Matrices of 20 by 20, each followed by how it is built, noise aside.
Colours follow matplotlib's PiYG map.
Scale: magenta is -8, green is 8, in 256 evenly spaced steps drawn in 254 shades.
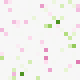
sparse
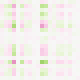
low rank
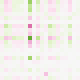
low rank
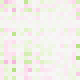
low rank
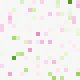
sparse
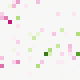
sparse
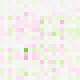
low rank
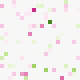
sparse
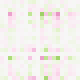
low rank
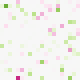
sparse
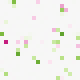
sparse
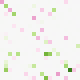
sparse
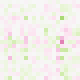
low rank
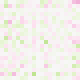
low rank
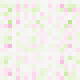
low rank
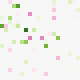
sparse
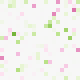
sparse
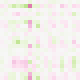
low rank
